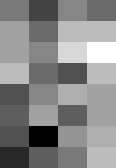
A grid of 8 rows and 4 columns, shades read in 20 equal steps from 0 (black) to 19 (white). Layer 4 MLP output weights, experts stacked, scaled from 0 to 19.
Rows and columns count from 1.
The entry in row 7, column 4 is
13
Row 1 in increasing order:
5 8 9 10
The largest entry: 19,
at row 3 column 4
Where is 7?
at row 6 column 1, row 6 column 3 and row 8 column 2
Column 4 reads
8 14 19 14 12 12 13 14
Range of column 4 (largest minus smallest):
11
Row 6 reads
7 12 7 12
